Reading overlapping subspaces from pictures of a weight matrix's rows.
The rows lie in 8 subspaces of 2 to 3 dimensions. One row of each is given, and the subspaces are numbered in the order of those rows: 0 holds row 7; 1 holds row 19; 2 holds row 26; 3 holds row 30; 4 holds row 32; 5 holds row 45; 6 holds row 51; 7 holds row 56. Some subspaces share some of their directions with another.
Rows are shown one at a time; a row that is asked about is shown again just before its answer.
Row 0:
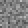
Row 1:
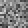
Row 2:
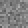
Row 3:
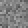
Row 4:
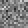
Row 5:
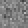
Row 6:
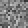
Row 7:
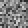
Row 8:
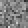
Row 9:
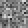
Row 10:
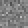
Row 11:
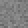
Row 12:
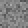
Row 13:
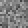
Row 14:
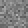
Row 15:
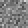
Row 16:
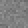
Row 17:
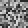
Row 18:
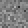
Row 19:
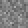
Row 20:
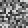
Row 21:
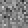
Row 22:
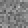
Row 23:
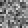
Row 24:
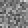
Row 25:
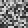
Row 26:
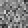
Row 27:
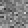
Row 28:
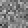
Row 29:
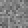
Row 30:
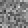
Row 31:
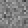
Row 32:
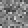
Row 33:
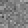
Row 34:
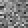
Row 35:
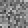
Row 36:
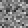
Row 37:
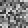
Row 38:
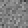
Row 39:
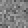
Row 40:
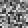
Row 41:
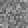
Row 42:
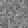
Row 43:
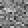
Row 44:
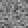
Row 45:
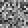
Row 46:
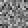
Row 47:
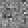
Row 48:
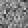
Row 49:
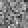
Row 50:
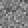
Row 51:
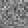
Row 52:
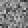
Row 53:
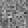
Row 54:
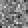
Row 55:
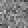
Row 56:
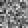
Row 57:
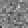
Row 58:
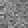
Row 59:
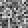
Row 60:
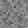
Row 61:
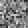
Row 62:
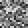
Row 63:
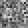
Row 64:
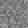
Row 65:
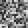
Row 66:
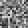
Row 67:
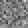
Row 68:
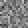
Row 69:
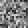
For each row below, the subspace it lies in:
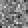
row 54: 1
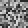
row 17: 7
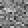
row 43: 4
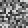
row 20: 4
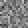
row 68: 5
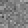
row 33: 6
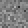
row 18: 3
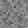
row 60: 1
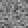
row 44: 4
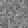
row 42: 7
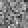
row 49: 1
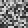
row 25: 6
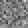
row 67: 2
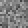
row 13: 7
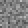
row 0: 2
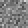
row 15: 0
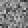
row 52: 2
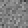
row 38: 0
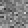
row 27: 4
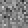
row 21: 5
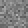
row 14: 6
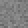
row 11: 4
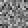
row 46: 5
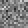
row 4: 6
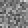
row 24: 0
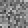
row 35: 7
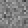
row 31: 2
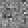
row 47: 5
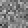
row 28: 0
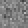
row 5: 5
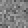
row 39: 3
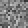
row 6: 7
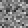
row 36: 4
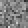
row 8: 1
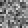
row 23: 7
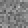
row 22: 3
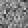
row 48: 2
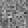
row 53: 5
